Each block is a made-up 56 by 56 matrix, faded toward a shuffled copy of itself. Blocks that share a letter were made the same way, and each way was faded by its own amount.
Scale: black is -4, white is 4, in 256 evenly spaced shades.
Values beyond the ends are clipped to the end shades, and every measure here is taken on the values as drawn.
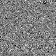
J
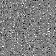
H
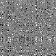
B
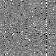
B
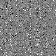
H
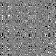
B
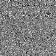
J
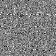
J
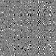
B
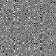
B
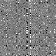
B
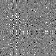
B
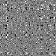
B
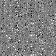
H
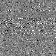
J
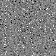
H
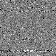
J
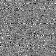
J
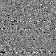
J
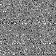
J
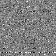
J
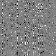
B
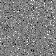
H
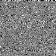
J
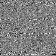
J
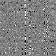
B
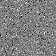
H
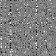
B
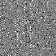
H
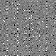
B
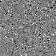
H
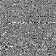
J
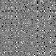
B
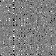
B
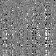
B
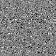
J
